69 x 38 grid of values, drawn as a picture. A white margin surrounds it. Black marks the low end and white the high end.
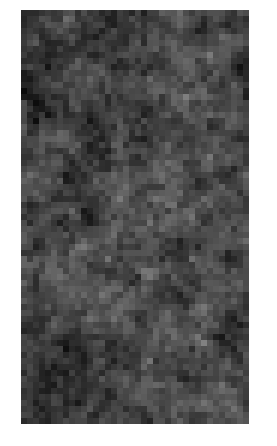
Stripes: none. Grain: blotchy. Odd rows or columns: none. Histogram: bell-shaped. Average level on the scale: 30%.
